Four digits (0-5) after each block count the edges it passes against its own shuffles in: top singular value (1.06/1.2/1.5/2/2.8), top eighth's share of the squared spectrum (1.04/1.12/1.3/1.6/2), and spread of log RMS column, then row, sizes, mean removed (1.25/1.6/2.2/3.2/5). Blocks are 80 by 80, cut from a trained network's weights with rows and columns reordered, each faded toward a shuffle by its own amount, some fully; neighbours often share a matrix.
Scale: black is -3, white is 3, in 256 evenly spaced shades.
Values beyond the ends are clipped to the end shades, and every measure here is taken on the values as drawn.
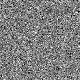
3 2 0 0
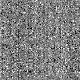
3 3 0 2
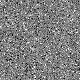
0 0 0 0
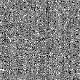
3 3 0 2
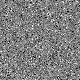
0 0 0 0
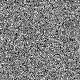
1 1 0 0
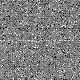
2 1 1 0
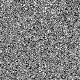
2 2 0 0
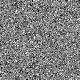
2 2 0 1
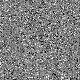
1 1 0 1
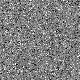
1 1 0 0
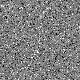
0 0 0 0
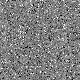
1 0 0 0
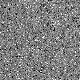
0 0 0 0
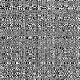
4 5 1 4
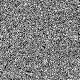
2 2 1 0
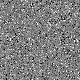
0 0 0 0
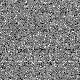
2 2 0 1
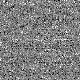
2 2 1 0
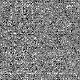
3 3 2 1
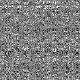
3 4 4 2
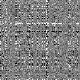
4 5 4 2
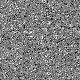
1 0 0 0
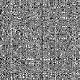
3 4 1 3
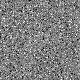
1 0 0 0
